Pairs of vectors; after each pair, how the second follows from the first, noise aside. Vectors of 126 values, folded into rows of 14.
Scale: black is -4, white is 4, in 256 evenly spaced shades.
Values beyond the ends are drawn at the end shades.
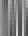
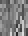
sign-scrambled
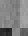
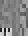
sign-scrambled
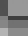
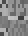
sign-scrambled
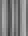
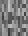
sign-scrambled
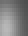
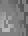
partly zeroed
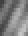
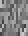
sign-scrambled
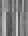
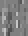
partly zeroed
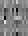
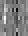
sign-scrambled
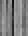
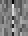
sign-scrambled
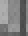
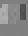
partly zeroed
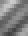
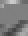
partly zeroed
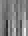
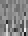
sign-scrambled
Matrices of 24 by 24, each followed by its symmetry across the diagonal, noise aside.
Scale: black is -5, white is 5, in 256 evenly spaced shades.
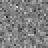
antisymmetric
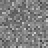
symmetric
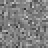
antisymmetric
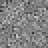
symmetric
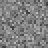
symmetric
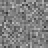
antisymmetric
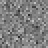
neither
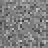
antisymmetric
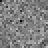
symmetric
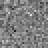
antisymmetric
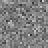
neither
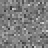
neither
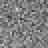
antisymmetric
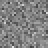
symmetric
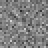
antisymmetric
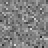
neither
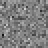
neither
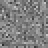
antisymmetric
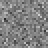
neither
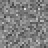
neither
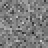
symmetric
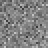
symmetric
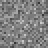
symmetric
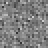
antisymmetric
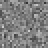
antisymmetric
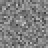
symmetric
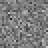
neither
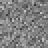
neither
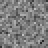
symmetric
